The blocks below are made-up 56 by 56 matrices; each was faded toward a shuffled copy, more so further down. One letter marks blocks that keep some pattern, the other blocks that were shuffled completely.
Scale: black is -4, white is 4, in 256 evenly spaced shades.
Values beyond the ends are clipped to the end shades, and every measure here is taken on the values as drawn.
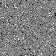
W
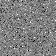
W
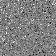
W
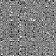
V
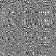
V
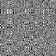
V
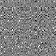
V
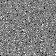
W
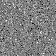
W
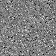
W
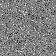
W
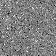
W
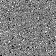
W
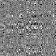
V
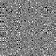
V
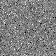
W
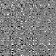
V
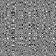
V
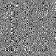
V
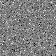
W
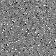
W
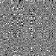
V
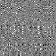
V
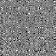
V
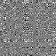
V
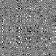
V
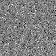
W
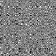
V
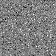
W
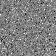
W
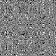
V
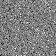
W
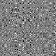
V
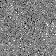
W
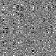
V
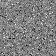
W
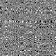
V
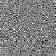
V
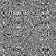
V
